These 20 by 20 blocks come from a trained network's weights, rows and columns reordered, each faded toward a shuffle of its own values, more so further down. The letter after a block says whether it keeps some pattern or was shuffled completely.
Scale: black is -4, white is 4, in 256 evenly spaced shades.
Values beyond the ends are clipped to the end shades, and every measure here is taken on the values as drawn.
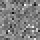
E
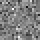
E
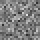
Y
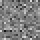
E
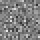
E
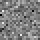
Y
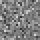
Y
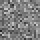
Y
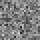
Y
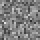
E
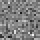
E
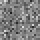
Y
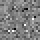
E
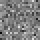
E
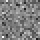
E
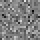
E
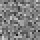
Y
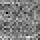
E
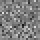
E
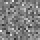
Y
